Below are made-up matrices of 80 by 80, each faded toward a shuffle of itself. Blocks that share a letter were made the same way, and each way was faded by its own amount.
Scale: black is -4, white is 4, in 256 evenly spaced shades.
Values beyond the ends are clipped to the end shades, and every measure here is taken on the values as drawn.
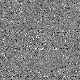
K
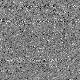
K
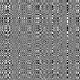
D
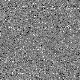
K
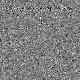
K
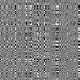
D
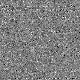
K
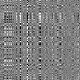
D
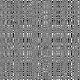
D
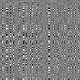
D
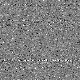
K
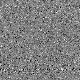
K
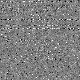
K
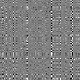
D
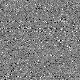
K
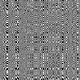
D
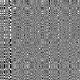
D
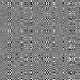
D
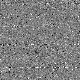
K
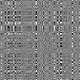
D
